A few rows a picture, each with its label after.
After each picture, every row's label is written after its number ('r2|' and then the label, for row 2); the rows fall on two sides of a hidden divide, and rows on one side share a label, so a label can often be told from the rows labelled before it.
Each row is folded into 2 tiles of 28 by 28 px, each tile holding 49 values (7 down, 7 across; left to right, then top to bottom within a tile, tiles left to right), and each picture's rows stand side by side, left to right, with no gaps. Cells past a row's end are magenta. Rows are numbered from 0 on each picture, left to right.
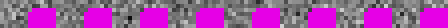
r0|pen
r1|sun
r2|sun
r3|sun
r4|sun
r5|sun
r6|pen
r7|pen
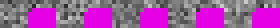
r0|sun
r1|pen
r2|sun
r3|sun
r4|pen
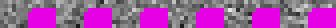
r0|pen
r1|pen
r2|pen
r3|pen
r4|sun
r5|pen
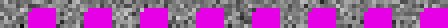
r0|pen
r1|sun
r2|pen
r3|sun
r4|sun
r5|sun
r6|pen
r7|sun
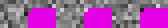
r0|sun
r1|pen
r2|sun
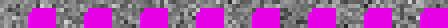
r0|pen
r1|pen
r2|sun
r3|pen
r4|sun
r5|sun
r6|sun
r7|pen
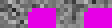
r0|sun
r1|sun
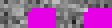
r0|sun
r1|sun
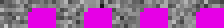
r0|sun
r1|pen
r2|pen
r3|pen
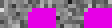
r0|pen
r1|sun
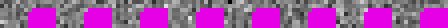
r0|pen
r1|pen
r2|sun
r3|pen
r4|pen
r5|sun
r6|pen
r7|sun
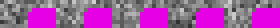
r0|pen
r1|pen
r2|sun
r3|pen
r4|pen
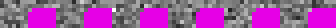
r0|sun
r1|sun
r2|sun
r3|sun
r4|sun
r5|pen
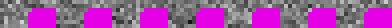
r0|pen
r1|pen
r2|sun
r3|sun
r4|pen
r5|sun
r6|pen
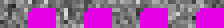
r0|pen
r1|sun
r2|sun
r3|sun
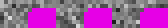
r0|pen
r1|sun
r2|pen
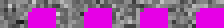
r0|sun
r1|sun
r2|pen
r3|sun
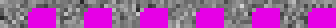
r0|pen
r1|sun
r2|pen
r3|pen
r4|sun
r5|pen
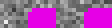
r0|pen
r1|sun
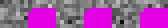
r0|pen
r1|pen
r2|pen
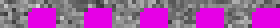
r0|sun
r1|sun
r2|pen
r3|sun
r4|pen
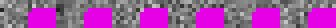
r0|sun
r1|sun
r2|pen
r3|pen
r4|pen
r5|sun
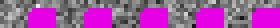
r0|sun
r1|sun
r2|sun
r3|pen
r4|pen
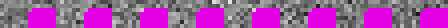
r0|sun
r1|pen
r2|pen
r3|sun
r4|pen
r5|pen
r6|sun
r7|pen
